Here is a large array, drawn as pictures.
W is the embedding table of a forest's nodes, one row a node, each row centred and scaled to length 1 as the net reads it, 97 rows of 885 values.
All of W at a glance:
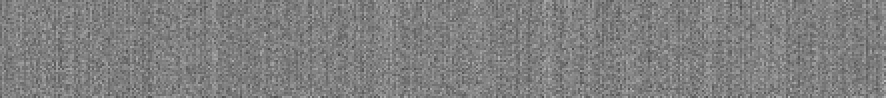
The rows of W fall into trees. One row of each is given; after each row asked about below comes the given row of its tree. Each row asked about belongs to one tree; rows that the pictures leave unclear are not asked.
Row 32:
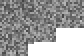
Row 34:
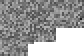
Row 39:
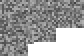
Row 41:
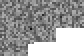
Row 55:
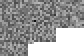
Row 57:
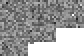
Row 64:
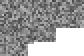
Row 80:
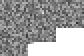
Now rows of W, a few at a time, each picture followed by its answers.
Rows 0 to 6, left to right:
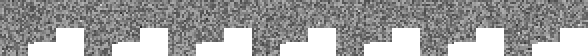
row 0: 32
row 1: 39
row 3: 41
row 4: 55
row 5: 32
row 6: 55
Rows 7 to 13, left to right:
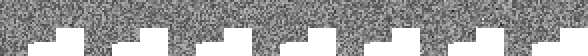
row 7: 41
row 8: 55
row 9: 64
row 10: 80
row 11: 64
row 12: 39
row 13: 64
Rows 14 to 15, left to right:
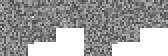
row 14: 64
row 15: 55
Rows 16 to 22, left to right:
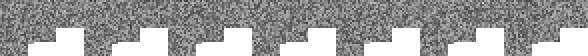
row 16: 55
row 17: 34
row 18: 80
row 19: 57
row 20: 55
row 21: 39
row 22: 32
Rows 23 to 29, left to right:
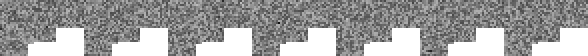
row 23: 41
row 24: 34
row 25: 39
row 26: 34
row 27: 41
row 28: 34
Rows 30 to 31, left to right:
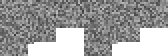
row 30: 80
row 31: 55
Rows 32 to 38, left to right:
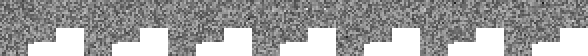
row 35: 64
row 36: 34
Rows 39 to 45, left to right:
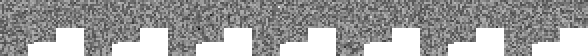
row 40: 32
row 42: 34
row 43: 41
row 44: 32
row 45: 64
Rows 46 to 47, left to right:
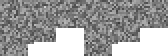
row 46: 64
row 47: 57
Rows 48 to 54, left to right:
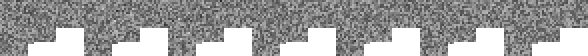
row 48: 80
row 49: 39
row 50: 41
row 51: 32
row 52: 41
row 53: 32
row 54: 64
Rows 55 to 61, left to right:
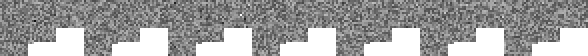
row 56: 34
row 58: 32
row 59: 57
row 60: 32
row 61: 34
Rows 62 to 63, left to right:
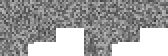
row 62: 80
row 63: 80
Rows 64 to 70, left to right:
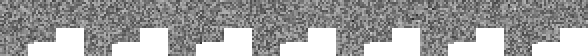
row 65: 80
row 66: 34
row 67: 32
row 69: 64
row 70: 55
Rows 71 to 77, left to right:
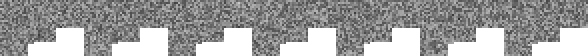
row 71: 80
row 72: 64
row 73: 57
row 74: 34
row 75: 32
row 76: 41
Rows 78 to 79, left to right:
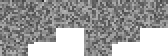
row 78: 32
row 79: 64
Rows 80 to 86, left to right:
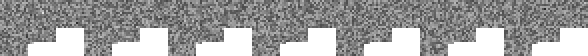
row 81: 64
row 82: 64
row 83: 57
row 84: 34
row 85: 41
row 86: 34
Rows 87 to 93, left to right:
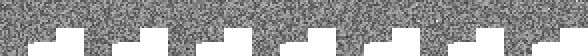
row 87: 32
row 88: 55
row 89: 55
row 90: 57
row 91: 34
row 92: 55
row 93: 80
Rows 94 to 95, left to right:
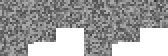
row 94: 39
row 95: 64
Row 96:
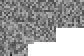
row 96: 41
